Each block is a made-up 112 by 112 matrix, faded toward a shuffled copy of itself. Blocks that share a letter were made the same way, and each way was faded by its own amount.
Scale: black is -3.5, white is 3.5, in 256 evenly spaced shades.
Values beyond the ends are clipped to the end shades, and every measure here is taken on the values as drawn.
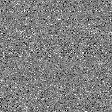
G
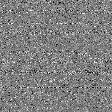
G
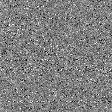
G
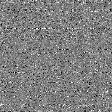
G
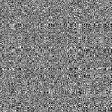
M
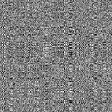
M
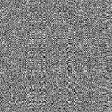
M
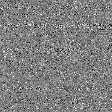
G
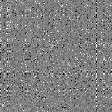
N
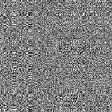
M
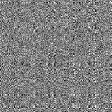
M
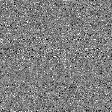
G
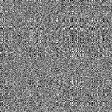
M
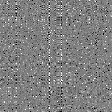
N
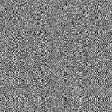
M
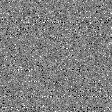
G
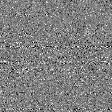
G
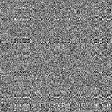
M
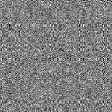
M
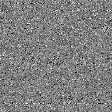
G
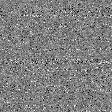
G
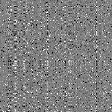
N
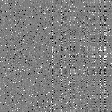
N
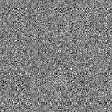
M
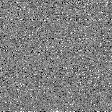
G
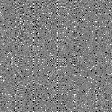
N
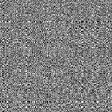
M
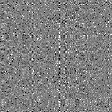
N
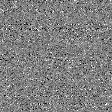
G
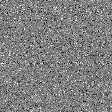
G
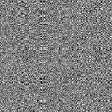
M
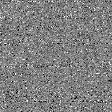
G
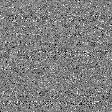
G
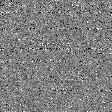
G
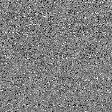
G
